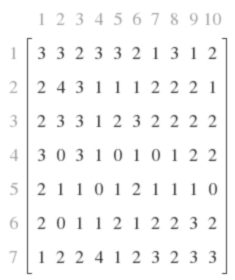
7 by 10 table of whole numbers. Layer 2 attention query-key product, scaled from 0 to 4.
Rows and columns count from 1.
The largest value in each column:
3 4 3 4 3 3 3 3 3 3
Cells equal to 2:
26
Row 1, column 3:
2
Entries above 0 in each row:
10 10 10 7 8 9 10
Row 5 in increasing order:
0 0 1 1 1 1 1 1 2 2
